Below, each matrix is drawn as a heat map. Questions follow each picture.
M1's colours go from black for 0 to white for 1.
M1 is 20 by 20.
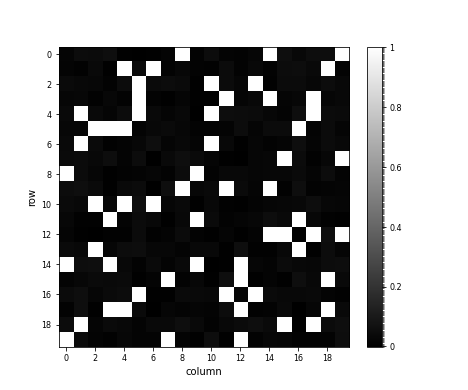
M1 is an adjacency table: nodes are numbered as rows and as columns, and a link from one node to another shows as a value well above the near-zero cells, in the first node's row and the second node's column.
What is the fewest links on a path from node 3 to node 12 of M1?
2
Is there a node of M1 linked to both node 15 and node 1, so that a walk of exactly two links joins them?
yes
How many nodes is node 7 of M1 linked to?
2
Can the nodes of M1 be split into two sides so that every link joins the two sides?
yes
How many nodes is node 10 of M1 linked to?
3
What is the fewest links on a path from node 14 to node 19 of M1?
2
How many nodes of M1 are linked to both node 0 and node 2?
0
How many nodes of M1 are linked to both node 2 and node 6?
1
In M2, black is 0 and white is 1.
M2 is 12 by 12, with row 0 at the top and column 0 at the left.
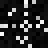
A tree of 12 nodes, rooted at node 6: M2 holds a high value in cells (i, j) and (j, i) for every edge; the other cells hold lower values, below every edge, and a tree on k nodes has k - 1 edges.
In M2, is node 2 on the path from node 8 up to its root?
no
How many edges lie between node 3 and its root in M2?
1
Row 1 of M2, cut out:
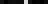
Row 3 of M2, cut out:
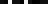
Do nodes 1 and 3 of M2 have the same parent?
yes
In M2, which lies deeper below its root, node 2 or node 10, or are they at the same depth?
the same depth
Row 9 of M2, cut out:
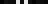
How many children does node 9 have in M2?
1
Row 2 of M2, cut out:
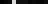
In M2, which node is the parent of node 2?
3
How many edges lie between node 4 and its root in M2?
2
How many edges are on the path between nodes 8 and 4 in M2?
4
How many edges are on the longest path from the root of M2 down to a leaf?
2
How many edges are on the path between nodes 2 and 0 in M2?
3
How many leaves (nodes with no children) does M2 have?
6
